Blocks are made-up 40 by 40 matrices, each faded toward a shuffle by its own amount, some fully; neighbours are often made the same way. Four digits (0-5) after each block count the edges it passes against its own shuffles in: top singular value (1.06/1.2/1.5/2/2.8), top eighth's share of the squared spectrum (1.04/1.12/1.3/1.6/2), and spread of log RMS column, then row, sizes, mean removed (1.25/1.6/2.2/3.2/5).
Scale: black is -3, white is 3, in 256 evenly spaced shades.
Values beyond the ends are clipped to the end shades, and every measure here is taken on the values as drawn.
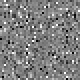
3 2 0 0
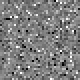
2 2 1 0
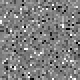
0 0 0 0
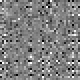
4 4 3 2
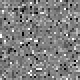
1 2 1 0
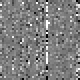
3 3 3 0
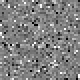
1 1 0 0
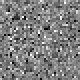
3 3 1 0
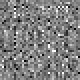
3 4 2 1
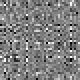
4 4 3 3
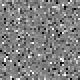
2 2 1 0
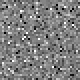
0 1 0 0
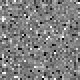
1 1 0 0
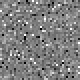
0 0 0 0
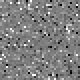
0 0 0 0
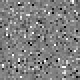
0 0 0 1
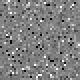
0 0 0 0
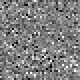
0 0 0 0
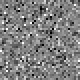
0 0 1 0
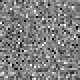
0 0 0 0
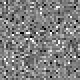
3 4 2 1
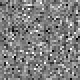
1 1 0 0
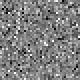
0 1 0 0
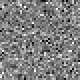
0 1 0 0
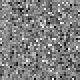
1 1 0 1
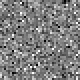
0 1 0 0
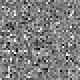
2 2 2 0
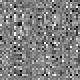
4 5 3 1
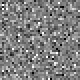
1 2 0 0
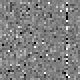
2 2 1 0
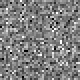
0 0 1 0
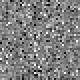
1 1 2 0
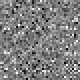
3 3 1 1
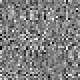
4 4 2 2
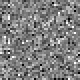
3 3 1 0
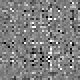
3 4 3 2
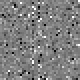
3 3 1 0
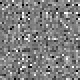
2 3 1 2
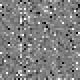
2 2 1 0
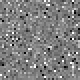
2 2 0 1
